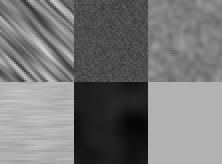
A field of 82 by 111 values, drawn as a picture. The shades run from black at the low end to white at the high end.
The table splits into 2 rows of 3 panels. Panel 1,1: middling, slanting down to the right, strong in contrast. Panel 1,2: low, fine-grained, faint in contrast. Panel 1,3: middling, blotchy, faint in contrast. Panel 2,1: high, streaked across, faint in contrast. Panel 2,2: very low, smooth, faint in contrast. Panel 2,3: high, flat.
